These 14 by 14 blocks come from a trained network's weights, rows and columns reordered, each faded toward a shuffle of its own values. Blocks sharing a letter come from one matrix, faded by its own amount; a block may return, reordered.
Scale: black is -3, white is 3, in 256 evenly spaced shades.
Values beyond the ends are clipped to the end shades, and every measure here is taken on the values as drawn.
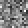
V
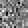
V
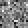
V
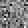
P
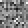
V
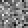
V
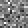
P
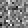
V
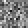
V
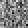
V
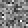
V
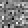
P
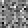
V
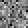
V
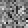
V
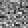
P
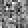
V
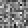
V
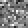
P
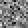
V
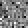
P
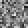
V
